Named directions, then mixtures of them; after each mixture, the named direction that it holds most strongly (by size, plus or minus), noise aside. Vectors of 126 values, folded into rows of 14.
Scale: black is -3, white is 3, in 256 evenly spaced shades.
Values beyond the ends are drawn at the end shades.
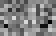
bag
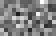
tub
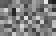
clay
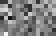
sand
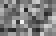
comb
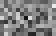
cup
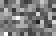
tub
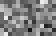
tub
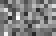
cup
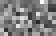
tub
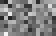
sand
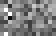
sand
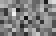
clay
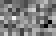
bag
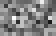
tub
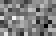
bag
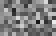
clay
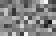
clay
